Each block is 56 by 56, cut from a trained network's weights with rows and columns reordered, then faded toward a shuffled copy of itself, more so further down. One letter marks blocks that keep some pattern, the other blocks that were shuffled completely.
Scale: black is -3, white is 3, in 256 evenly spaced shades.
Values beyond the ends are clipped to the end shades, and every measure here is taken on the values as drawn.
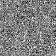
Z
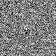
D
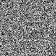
Z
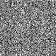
Z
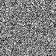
Z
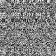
Z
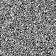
D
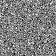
D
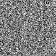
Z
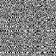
Z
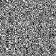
Z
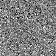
D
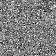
D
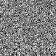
Z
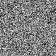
D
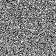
D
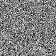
D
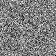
D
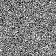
D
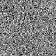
Z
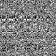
Z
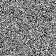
D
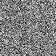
D
